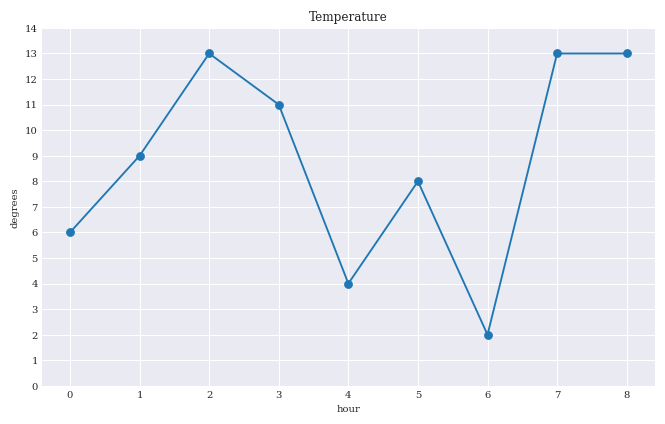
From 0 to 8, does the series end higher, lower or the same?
higher
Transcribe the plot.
Title: Temperature
x-axis: hour, ticks 0 1 2 3 4 5 6 7 8
y-axis: degrees, ticks 0 1 2 3 4 5 6 7 8 9 10 11 12 13 14
Values:
6 9 13 11 4 8 2 13 13
